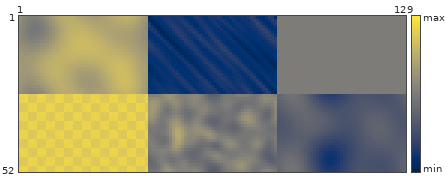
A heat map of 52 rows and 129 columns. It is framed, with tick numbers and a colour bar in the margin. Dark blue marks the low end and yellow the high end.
The table splits into 2 rows of 3 panels. Panel 1,1: high, smooth. Panel 1,2: very low, slanting down to the right, faint in contrast. Panel 1,3: middling, flat. Panel 2,1: very high, checkered, faint in contrast. Panel 2,2: middling, blotchy. Panel 2,3: low, smooth.
